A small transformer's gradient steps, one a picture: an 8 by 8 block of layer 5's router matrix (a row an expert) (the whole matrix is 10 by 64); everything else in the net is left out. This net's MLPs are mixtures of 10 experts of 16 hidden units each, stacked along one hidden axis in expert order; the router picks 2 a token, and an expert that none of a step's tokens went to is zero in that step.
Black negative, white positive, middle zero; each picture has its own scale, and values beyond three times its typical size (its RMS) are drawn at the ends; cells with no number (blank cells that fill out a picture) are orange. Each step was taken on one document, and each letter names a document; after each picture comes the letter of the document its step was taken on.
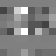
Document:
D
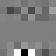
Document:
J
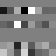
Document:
J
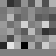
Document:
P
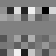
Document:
J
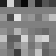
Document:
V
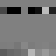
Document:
J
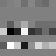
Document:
P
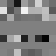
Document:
V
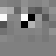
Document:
D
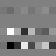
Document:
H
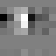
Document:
D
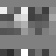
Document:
D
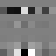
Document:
J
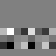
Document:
H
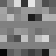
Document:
V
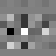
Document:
P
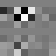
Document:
J
